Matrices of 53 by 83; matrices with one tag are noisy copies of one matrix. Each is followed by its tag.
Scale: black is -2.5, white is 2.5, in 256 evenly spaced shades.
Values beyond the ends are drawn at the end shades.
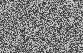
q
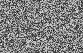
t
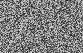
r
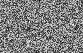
t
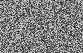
r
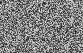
q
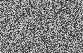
r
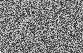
r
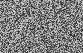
r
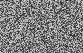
r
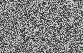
q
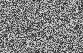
t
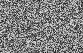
t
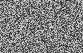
r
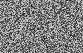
r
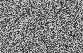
r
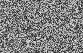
t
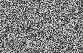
t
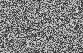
t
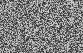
q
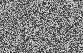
q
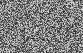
q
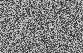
r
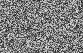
t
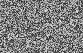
t
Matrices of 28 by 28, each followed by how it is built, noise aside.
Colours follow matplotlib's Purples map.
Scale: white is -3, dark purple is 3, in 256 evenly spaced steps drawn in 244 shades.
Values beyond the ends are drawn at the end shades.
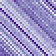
Toeplitz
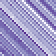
Toeplitz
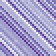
Toeplitz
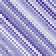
Toeplitz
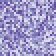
noise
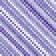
Toeplitz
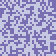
noise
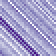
Toeplitz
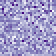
noise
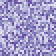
noise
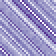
Toeplitz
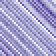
Toeplitz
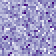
noise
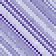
Toeplitz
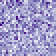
noise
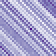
Toeplitz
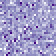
noise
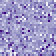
noise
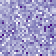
noise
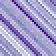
Toeplitz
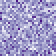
noise
